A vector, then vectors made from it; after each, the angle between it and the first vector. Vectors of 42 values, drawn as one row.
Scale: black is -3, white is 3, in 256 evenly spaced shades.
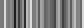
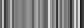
orthogonal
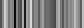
nearly parallel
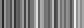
partly aligned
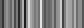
partly aligned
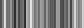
nearly parallel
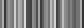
nearly opposite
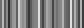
partly opposed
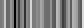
nearly parallel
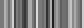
partly aligned
